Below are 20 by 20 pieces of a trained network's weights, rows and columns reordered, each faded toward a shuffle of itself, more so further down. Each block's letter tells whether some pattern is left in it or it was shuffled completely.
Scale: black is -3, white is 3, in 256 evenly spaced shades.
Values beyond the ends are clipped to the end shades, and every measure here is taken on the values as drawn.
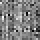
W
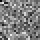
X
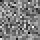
X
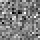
W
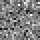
X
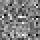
W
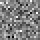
X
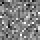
X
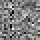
W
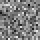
X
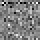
W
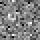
X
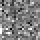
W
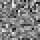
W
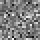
W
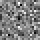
W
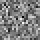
W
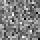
X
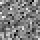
X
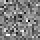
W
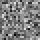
X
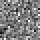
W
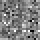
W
